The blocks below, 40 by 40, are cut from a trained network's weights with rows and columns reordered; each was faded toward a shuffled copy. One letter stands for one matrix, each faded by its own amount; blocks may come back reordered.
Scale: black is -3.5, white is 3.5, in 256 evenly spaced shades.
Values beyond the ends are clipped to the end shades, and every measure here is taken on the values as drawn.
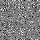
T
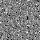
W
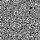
W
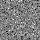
W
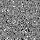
W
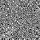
T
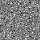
W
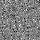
W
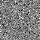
W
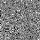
T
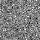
T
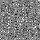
T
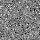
W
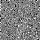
W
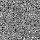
W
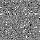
T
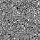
T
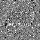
T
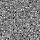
W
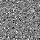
T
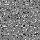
T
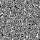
T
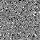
W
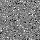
W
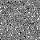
W
